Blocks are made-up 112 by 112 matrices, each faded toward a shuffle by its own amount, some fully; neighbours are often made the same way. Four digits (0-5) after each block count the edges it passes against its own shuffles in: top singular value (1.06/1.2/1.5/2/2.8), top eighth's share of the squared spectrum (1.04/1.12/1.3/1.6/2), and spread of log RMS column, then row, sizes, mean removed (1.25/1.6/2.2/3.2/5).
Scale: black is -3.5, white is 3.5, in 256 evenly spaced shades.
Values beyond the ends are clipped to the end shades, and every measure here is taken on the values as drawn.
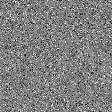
3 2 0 0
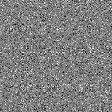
4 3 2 2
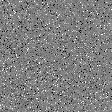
3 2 0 0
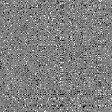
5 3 2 2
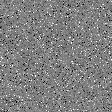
2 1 0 0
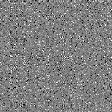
4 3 2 2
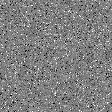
3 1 1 0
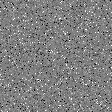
0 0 0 0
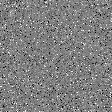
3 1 0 0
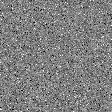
0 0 0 0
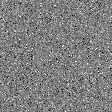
0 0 0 0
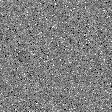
0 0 0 0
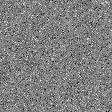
0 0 0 0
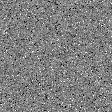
0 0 0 0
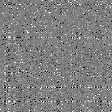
5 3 2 2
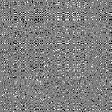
5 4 3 3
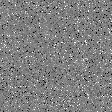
2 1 0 0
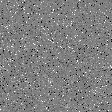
2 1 0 0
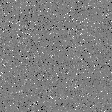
3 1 0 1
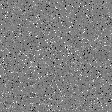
2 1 0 0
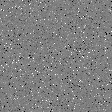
0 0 0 0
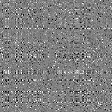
5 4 3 3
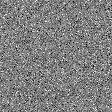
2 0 0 0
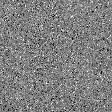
0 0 1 0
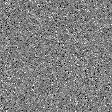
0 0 1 0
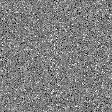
0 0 2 0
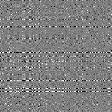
5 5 3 4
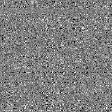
1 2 3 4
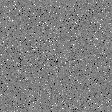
2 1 0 0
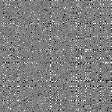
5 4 3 3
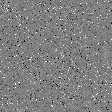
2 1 0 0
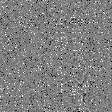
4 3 1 2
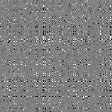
5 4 3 3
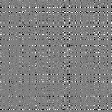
5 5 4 4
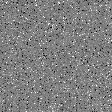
2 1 0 0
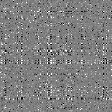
5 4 3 3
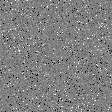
1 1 0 0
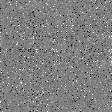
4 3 1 1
